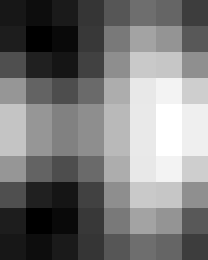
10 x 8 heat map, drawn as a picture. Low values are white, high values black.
Lone odd cells: none. Mirror symmetry: top to bottom. Ninth with the lowest average: middle right. Odd rows or columns: none. Calmest part: middle right.
